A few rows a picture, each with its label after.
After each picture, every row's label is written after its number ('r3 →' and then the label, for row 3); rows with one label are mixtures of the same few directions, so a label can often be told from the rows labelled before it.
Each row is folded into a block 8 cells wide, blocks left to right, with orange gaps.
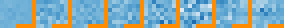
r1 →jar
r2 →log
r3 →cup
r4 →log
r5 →cup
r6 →log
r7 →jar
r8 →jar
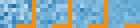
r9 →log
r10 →log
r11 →jar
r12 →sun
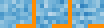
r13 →jar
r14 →log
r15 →log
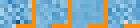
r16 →cup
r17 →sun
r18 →jar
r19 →cup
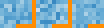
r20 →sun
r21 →log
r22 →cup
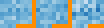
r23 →jar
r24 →log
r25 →jar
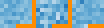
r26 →log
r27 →log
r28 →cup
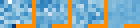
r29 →cup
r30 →jar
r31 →sun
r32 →jar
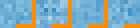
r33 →sun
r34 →jar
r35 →jar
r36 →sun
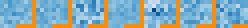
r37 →log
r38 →cup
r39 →sun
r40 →jar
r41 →jar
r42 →log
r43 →cup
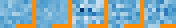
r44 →log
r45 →jar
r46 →jar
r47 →log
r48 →sun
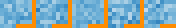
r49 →sun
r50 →log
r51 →cup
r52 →log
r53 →log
